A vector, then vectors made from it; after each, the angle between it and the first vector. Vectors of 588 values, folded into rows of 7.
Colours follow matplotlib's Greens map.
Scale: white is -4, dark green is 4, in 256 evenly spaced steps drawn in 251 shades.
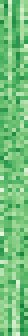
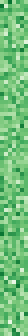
partly opposed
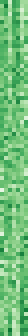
nearly parallel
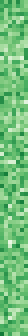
orthogonal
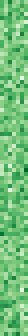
partly opposed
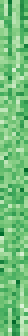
nearly opposite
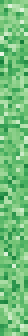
orthogonal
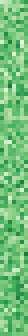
orthogonal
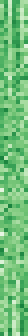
nearly parallel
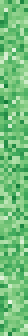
orthogonal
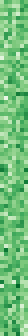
partly opposed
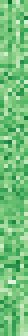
partly opposed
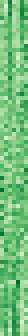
nearly opposite
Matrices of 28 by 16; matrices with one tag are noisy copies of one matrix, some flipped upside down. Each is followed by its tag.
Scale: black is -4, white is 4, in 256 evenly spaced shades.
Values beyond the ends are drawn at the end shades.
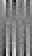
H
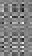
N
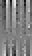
H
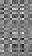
N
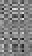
N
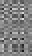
N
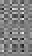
N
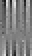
H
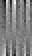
H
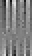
H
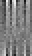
H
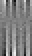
H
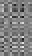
N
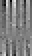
H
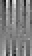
H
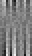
H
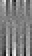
H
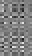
N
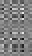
N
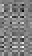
N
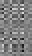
N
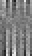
H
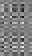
N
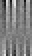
H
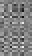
N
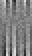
H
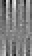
H
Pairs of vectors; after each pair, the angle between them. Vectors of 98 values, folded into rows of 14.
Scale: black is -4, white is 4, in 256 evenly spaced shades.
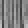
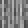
nearly opposite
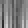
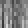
nearly parallel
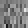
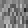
nearly opposite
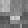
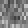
partly opposed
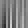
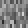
orthogonal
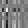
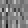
nearly parallel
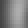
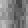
nearly opposite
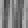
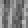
nearly parallel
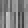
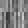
nearly opposite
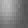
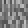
orthogonal
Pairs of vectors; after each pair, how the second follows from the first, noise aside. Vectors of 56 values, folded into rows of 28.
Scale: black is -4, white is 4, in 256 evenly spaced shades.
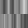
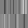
partly zeroed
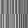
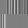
partly zeroed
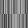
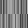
wrapped around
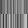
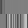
partly zeroed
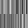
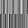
wrapped around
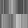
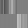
partly zeroed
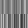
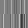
partly zeroed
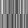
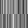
wrapped around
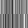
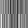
wrapped around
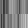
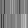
partly zeroed
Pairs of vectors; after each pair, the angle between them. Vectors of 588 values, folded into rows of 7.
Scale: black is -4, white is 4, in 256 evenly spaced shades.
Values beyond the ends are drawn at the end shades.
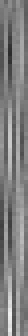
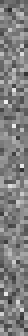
orthogonal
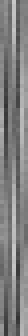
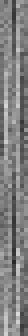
nearly opposite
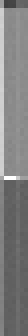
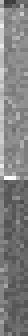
nearly parallel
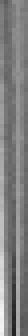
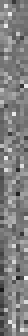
partly opposed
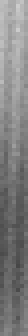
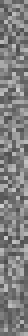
orthogonal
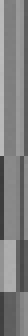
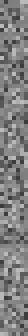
orthogonal
